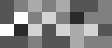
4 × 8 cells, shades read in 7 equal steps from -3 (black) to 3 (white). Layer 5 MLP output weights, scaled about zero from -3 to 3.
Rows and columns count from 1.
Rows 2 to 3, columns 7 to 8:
0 0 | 2 -1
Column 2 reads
0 3 -2 -1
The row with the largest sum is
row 3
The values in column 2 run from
-2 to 3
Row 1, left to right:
-1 0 1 0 1 -1 -1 0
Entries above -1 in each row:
5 6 5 4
